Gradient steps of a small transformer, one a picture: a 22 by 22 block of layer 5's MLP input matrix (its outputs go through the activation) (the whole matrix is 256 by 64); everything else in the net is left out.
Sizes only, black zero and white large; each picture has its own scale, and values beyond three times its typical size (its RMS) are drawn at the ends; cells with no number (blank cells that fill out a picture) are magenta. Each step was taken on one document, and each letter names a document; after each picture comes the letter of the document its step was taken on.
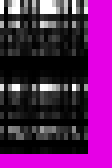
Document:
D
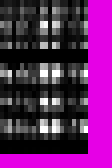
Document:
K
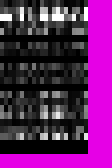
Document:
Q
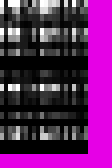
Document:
D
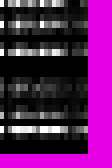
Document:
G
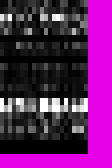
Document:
Q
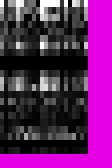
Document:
D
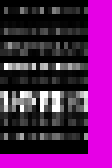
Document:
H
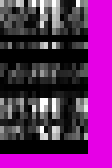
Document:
K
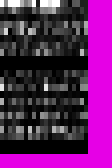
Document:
D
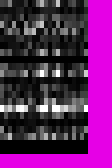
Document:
Q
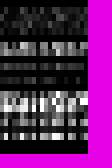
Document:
H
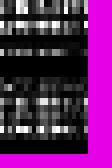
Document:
G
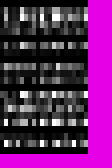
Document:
H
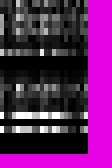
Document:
G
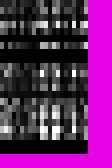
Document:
K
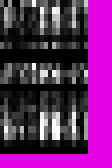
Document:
K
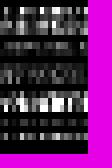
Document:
H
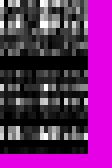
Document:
D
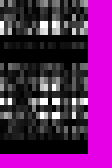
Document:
K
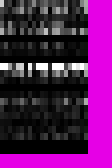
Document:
Q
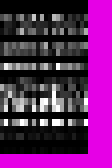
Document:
H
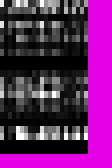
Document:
D
